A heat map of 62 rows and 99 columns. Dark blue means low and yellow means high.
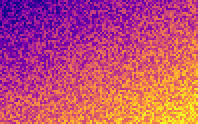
Overall the values sit about 50% of the way up the scale. Neither half mirrors the other. There is an overall slope up to the bottom right. There are no regular stripes. The ninth with the highest average is the bottom right. The top left is the ninth with the lowest average. No row or column stands out. The grain is fine, like static.
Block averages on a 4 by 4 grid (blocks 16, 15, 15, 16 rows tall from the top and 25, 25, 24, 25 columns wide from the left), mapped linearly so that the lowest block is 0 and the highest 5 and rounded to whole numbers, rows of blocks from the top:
0112 / 1223 / 2334 / 3345
